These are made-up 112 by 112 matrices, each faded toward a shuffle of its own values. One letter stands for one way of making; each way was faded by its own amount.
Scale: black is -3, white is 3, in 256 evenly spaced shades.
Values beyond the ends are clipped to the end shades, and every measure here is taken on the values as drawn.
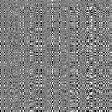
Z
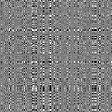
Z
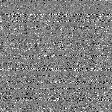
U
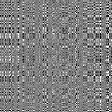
Z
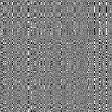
Z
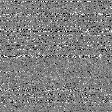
U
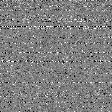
U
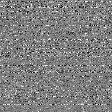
U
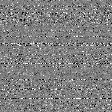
U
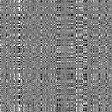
Z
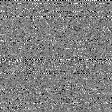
U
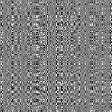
Z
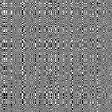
Z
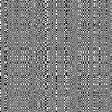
Z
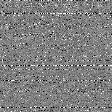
U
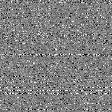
U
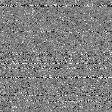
U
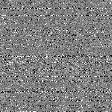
U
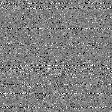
U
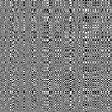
Z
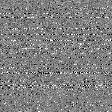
U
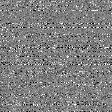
U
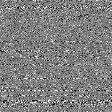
U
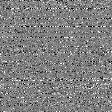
U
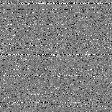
U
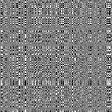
Z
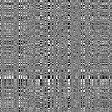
Z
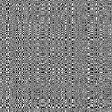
Z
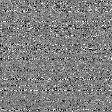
U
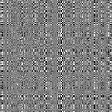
Z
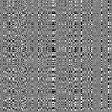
Z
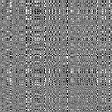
Z
